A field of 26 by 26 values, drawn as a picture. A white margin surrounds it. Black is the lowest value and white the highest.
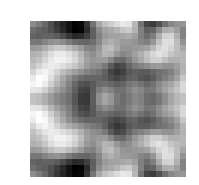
The ninth with the highest average is the middle left. The histogram is bell-shaped. It is mirror symmetric from top to bottom. No lone cell stands out from its neighbours. No single row or column stands out from its neighbours.
